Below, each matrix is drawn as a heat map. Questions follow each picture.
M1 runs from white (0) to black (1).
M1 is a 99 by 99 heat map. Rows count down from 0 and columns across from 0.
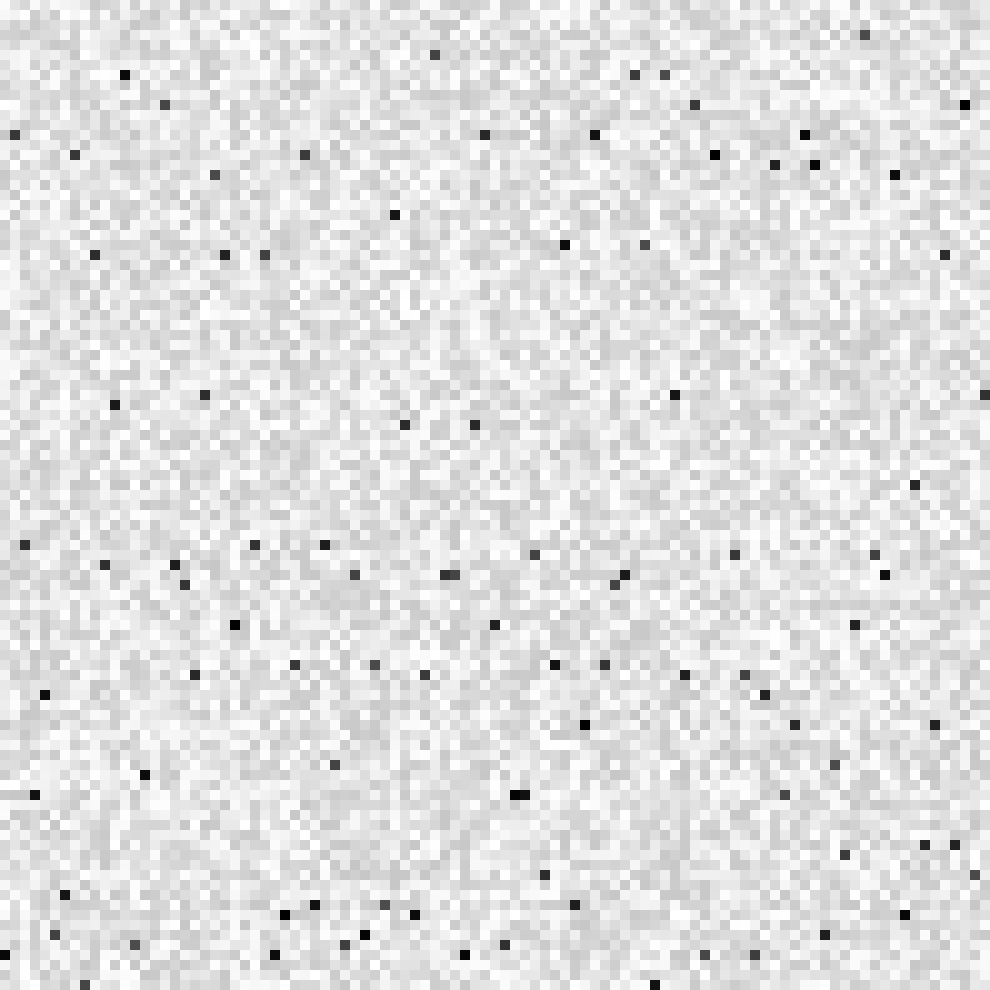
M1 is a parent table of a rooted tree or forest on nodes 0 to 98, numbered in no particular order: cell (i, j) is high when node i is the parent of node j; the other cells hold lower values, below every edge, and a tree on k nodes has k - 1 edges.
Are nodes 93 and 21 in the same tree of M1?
no
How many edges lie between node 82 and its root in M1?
2
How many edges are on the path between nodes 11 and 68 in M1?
4
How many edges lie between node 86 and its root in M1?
3
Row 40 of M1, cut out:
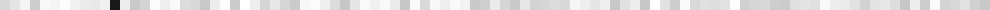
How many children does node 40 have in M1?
1
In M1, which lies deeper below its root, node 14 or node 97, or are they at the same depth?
the same depth
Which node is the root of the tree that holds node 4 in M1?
24
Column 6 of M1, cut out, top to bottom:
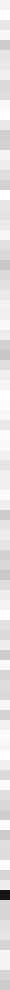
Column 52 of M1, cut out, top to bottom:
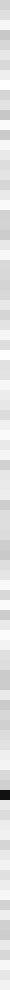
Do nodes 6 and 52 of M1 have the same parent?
no
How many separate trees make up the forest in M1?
3
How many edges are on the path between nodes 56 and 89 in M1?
2
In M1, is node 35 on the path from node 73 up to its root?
no
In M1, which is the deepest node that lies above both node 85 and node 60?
66
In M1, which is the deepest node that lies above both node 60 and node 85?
66
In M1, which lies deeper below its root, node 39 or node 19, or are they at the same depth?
node 19
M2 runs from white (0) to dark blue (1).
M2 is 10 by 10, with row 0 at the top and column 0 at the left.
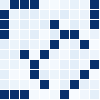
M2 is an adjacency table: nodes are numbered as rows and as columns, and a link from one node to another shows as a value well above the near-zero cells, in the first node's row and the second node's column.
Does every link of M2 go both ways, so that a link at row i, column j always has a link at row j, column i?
yes
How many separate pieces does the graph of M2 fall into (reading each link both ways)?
1
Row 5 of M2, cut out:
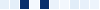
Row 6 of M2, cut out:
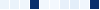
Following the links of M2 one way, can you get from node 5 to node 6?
yes
